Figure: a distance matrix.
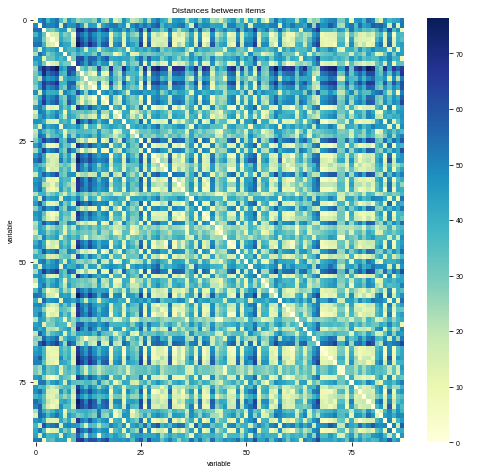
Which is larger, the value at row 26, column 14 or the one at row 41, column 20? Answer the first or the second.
the first
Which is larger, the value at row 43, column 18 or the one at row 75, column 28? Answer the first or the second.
the second
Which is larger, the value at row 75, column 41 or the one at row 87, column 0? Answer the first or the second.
the second
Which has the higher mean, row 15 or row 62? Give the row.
15
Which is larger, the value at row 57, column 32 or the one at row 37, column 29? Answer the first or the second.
the first
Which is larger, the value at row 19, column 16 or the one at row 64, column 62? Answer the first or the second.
the second
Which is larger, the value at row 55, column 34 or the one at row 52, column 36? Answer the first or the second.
the first
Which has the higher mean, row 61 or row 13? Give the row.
13
